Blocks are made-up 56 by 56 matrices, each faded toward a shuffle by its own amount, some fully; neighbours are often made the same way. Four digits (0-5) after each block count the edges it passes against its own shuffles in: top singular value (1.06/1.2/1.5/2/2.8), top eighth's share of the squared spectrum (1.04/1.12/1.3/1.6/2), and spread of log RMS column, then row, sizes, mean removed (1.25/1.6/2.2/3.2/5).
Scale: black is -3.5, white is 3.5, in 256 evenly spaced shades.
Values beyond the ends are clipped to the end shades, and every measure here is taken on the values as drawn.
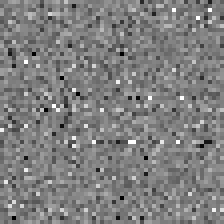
1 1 0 1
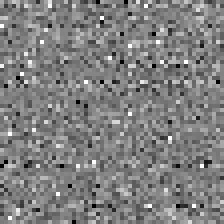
1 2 0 2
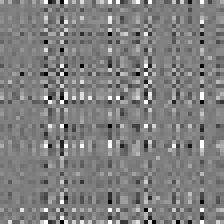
5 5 4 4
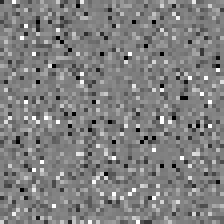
0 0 0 0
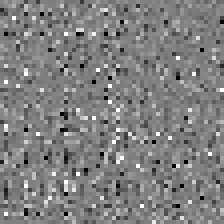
3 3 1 1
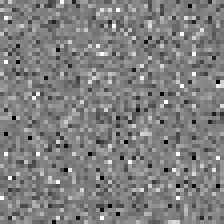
3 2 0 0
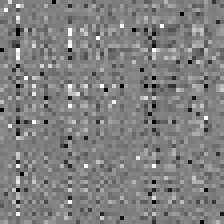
4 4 2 1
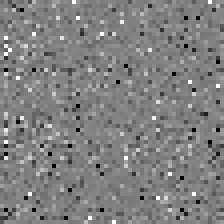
3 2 0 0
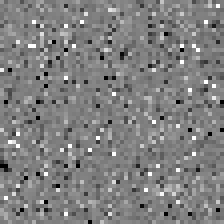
2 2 0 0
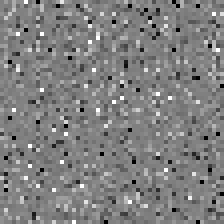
2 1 0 0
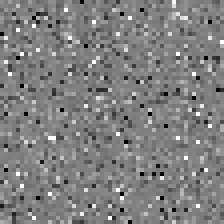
1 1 0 0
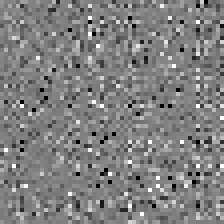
4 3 2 1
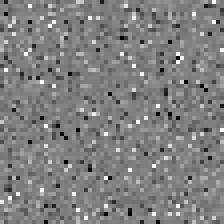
0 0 0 0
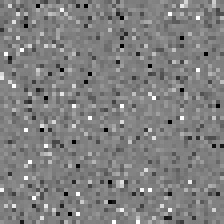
0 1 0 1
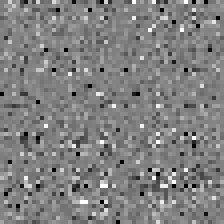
2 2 2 2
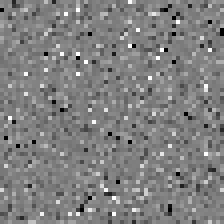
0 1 0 0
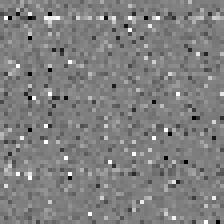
2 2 1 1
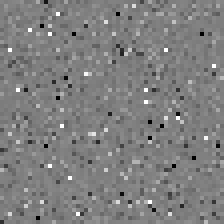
0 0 0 0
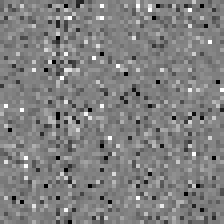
1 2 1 1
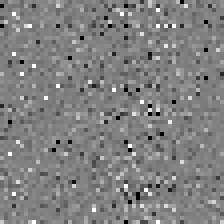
2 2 1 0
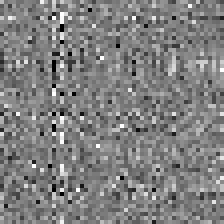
4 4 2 2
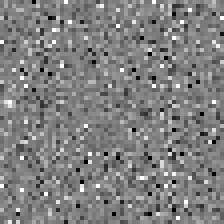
2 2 0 0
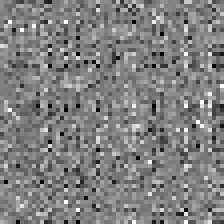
4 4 3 2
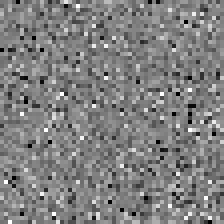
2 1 0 0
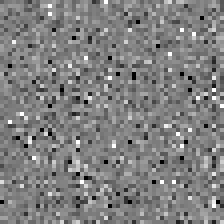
3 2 1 1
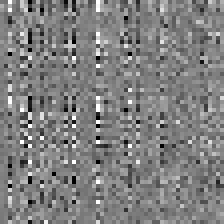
4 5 4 3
